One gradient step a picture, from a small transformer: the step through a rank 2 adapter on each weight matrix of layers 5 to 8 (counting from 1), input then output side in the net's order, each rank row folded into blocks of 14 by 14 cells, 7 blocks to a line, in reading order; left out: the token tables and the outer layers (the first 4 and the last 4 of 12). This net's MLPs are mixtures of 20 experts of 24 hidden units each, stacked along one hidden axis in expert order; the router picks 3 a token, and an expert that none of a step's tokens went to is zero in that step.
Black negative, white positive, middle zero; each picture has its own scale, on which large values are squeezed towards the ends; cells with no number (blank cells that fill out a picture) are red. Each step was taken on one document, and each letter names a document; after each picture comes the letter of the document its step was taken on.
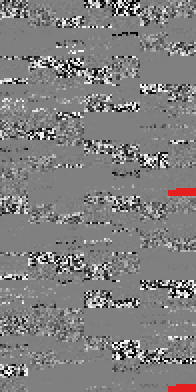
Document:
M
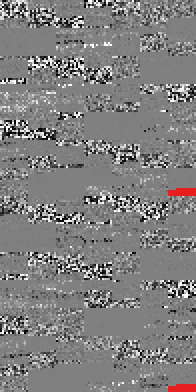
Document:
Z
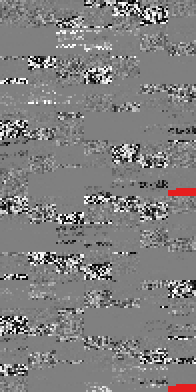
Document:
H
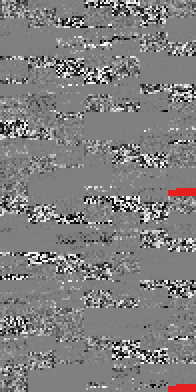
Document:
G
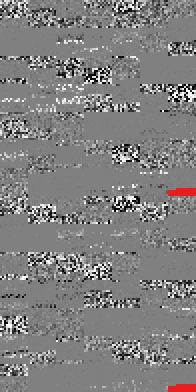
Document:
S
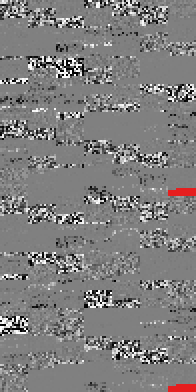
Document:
Z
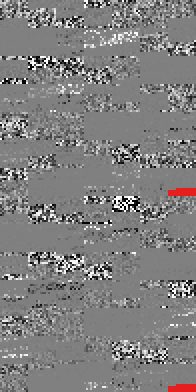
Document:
G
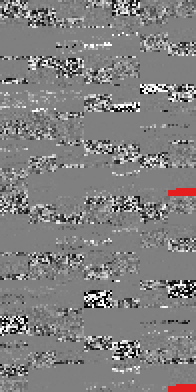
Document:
M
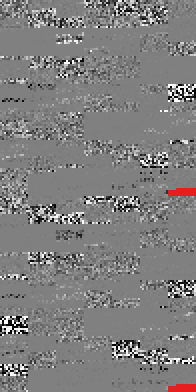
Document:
S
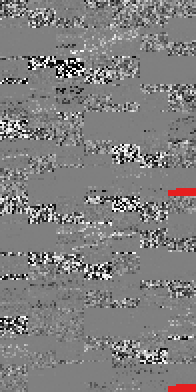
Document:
G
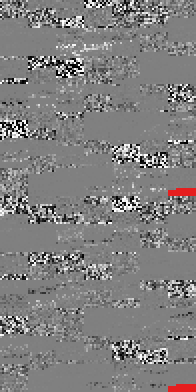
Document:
G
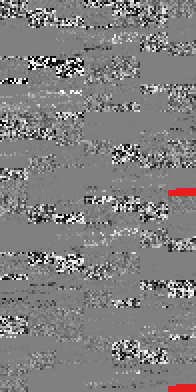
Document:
G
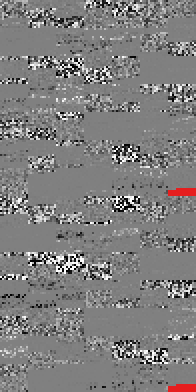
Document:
S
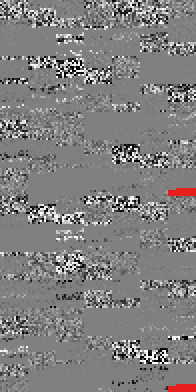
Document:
S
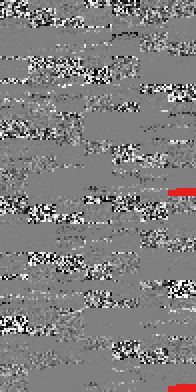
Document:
Z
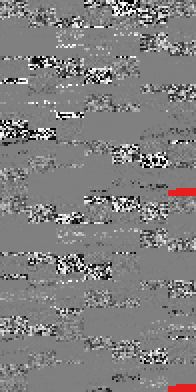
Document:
H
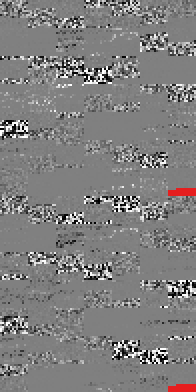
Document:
Z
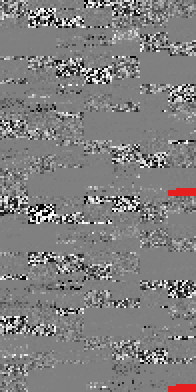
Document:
G
